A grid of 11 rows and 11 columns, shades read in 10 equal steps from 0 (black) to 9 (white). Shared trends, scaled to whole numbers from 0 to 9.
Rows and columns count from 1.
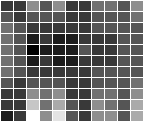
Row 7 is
4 3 2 2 2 2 2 3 3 3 3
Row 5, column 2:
3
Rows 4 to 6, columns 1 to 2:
4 3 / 4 3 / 4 3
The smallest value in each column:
1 2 0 1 1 1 2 2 2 3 3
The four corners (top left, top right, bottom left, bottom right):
2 5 1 6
